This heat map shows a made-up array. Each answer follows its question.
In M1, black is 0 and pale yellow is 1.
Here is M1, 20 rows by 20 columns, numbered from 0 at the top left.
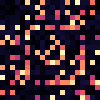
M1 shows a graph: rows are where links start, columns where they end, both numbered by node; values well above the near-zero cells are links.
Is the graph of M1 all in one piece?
yes
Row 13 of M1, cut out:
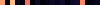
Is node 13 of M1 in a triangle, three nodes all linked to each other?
yes
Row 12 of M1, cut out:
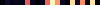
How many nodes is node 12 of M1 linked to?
7
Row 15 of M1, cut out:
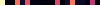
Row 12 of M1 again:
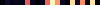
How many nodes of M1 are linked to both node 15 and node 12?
4
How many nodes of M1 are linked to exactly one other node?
3
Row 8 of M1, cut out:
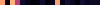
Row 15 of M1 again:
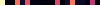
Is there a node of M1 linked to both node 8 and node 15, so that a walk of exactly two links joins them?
yes
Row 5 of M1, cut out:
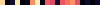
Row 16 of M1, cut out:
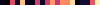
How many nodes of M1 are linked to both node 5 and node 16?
6
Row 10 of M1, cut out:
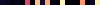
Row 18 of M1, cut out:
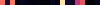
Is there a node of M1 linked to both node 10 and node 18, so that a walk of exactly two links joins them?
yes
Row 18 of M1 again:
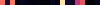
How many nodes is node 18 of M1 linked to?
5
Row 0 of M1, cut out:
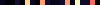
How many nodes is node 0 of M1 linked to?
5
